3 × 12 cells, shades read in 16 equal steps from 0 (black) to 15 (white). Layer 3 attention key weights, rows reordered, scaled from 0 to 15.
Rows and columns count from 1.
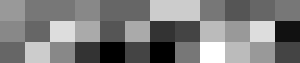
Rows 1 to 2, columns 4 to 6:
8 6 6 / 10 5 10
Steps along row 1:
down same up down same up same down down up up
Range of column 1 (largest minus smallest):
3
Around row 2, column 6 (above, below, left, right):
6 4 5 3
